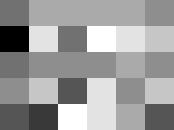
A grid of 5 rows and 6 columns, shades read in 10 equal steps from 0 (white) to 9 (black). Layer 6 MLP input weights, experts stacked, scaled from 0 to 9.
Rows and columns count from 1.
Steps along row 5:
up down up up up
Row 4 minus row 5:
-2 -5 6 0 1 -4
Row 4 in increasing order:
1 2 2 4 4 6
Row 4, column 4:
1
